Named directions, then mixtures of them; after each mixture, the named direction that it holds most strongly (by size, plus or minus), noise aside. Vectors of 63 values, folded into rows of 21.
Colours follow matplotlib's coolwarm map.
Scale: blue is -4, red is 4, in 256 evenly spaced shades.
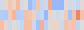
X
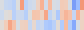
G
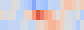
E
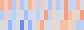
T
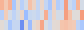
T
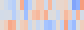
G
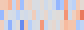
T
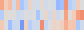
T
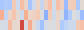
T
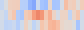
E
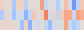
G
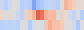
E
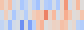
T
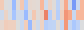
G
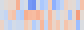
X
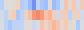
E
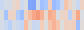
E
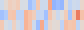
X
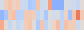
X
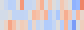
G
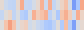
G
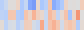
X
